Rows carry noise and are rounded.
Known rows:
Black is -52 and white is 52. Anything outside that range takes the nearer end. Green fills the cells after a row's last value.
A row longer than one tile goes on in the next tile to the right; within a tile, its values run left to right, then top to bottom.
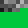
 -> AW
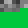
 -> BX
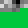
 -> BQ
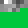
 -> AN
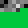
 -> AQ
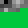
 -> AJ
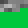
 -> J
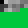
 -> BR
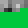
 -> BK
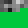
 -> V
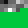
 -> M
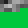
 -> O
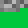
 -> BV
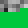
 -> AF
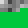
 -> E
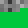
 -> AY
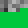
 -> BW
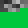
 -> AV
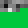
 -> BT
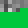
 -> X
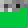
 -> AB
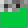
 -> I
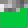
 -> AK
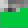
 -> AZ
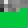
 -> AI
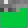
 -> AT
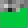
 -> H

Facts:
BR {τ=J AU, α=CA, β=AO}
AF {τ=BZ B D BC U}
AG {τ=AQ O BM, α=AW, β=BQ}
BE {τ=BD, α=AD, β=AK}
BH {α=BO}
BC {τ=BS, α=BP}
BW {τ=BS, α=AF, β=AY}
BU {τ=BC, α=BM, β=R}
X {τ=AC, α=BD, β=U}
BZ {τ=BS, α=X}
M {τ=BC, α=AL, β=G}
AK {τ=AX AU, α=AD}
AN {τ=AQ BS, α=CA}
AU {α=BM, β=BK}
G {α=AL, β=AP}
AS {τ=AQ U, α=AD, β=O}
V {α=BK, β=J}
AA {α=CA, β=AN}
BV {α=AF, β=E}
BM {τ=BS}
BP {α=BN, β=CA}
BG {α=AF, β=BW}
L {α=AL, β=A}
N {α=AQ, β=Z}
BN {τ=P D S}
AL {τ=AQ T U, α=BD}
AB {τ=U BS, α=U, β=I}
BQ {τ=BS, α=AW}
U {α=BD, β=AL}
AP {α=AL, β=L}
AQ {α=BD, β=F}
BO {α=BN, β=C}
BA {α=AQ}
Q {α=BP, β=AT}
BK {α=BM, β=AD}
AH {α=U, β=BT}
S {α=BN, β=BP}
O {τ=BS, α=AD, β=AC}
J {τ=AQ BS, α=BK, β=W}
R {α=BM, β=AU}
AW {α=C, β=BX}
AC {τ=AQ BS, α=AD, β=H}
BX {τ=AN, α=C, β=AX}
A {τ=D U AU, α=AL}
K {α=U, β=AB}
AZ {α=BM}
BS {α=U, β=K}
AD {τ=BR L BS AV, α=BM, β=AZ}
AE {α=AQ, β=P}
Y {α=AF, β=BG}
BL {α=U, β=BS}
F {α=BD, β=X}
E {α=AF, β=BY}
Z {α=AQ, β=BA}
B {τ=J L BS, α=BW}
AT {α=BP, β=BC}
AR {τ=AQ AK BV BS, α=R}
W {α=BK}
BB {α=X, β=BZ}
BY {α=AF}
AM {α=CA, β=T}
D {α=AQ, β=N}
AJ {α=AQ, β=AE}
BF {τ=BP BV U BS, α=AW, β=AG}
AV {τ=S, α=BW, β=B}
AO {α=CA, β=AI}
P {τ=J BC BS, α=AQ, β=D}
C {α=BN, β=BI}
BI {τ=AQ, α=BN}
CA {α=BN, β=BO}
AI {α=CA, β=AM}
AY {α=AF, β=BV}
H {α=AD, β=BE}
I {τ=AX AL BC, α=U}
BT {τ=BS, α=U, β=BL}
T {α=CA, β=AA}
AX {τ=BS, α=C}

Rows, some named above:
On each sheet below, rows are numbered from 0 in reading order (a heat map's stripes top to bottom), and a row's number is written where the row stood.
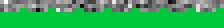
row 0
AA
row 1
H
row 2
U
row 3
V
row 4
BD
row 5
BL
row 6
AS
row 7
AK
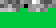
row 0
BS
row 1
AN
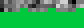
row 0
Q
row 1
AH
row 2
BQ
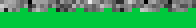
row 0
AD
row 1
BR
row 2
AW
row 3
BO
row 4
V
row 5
D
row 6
S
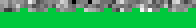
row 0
BK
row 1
K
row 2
AX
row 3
D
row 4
BN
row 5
A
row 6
T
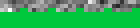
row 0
L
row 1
BM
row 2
AU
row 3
BI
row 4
AH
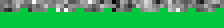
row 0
R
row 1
CA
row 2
AL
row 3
C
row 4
BF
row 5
BC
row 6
BZ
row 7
BU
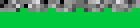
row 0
AQ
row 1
BQ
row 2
P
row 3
BP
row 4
BI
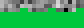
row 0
B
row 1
AR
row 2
BE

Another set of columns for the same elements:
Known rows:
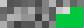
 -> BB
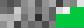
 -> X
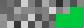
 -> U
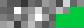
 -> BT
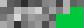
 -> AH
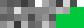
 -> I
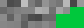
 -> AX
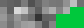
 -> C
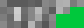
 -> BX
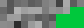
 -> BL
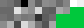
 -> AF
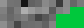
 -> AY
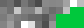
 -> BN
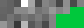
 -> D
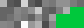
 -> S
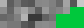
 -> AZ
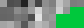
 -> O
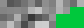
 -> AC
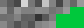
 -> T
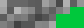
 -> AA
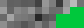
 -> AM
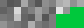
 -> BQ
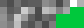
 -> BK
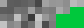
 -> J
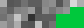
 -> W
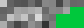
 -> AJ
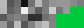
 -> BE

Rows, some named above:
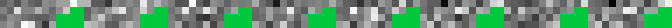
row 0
BN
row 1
AS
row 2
BC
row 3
B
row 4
BT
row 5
BW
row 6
AN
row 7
BW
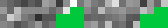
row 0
CA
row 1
A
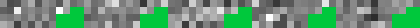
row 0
BZ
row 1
A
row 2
AQ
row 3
V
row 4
H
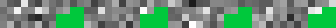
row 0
BC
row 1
BZ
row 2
AV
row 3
X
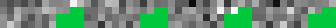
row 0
BM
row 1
L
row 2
BD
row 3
B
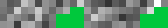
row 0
P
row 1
CA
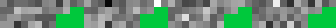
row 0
BL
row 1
R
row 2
BR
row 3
BS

